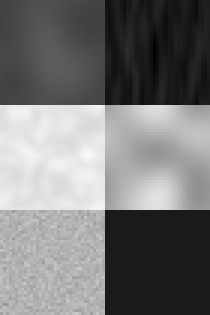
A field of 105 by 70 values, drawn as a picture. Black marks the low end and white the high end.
The table splits into 3 rows of 2 panels. Panel 1,1: low, smooth, faint in contrast. Panel 1,2: very low, streaked downward, faint in contrast. Panel 2,1: very high, blotchy, faint in contrast. Panel 2,2: high, smooth. Panel 3,1: high, fine-grained, faint in contrast. Panel 3,2: very low, flat.
